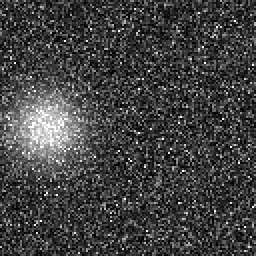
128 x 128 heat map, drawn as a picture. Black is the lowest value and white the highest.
No single row or column stands out from its neighbours. A single bump stands in the middle left. The ninth with the highest average is the middle left. Most values sit low, with a long tail of high ones.
